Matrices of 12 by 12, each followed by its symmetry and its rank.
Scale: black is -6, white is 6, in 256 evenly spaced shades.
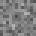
symmetric, full rank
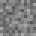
neither, full rank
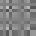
symmetric, rank one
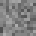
neither, full rank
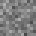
neither, full rank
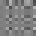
neither, rank one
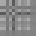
symmetric, rank one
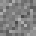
symmetric, full rank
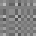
symmetric, rank one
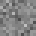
symmetric, full rank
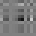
neither, rank one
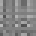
neither, rank two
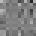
neither, rank two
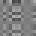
neither, rank one
